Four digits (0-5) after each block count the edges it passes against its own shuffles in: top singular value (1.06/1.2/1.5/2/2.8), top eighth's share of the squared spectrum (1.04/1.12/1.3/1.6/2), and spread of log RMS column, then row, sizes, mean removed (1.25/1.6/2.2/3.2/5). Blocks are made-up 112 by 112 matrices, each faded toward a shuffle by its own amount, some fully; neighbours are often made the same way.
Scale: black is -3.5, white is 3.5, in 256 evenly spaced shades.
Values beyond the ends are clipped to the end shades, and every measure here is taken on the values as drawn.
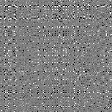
5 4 3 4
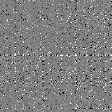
4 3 2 2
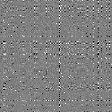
5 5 3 3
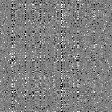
5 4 3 2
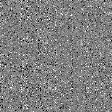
1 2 3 2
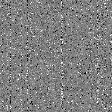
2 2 3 1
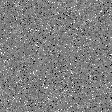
0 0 0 0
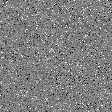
0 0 0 0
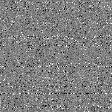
2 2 1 3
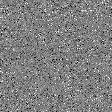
0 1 0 1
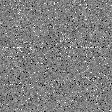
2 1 0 2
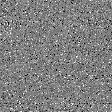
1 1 0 2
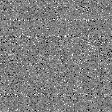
1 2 2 3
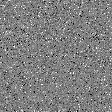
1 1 0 1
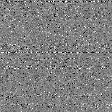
2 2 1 3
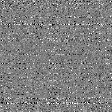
2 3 2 4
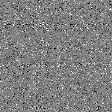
2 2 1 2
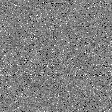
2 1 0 2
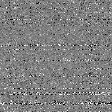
2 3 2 4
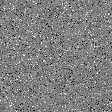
0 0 0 0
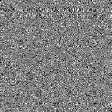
4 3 2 2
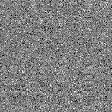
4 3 1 1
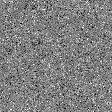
2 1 0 0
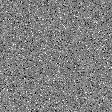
0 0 0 0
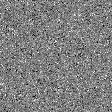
2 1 0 0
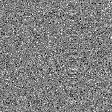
3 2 0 1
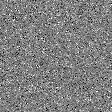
1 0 0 0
